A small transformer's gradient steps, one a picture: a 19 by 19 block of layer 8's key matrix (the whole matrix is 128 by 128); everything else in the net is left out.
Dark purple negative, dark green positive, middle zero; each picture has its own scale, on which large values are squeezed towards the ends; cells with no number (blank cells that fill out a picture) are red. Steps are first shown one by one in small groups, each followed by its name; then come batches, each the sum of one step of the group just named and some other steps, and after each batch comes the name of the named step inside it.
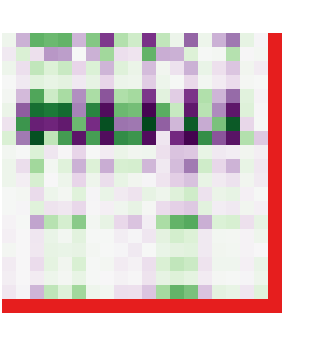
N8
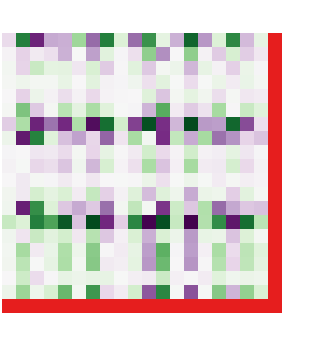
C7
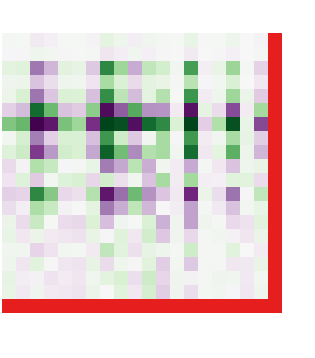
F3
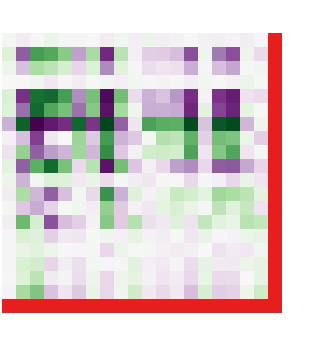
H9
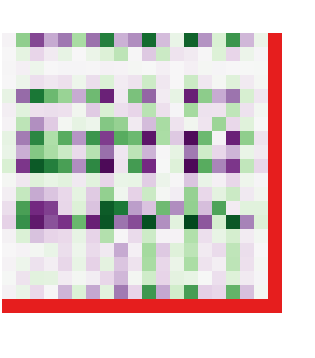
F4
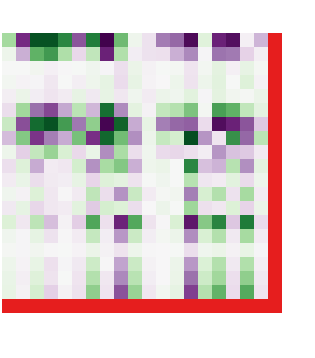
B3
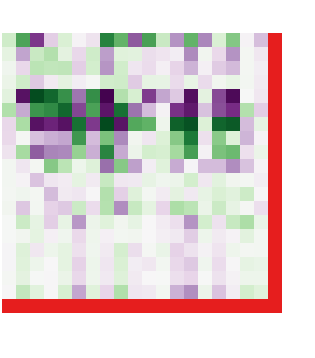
H9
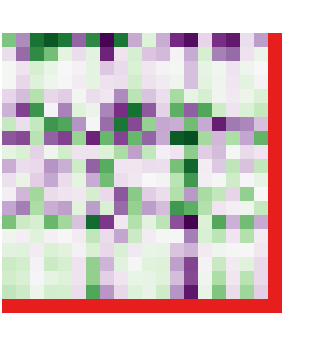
B3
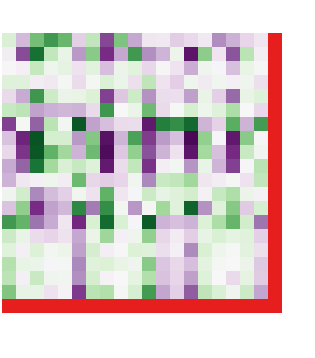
B3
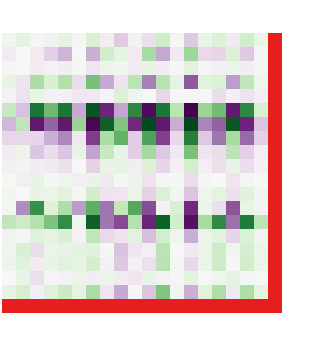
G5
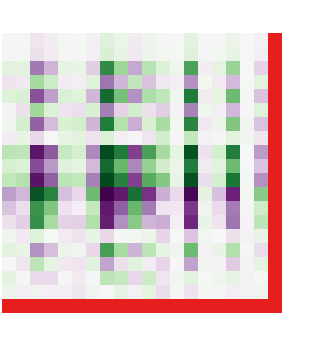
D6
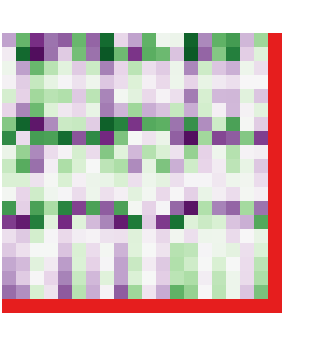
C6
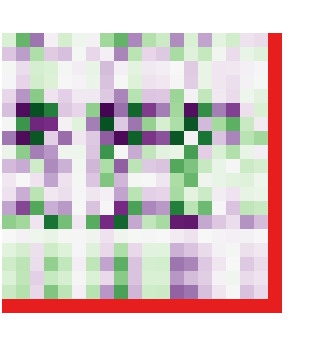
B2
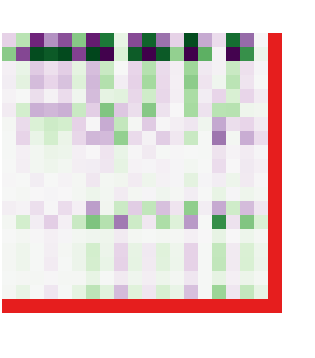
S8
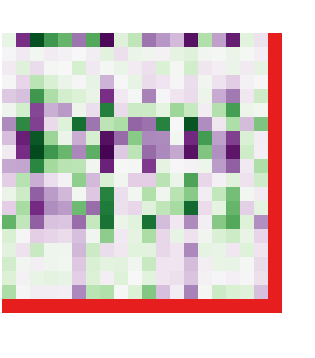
B2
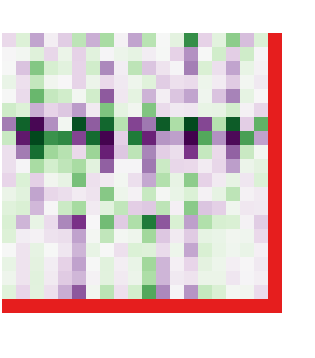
C6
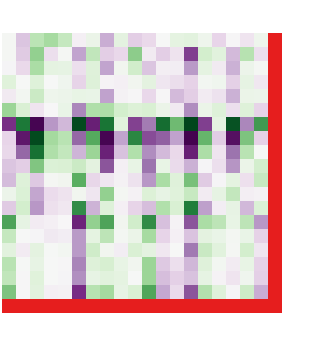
G5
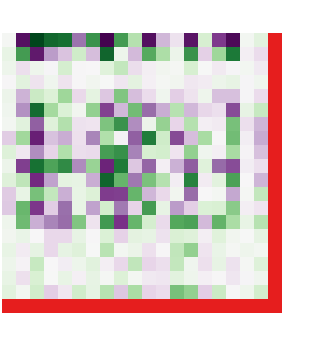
D6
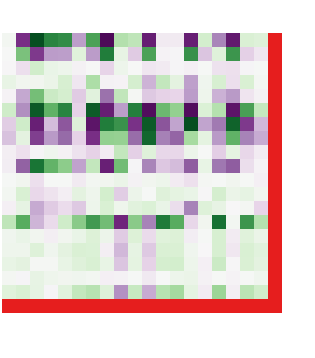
G5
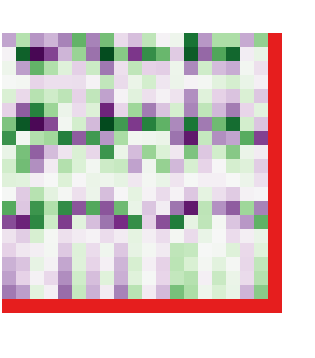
C6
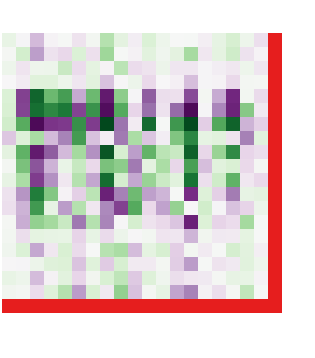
D6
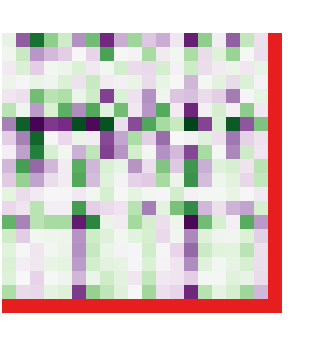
G5
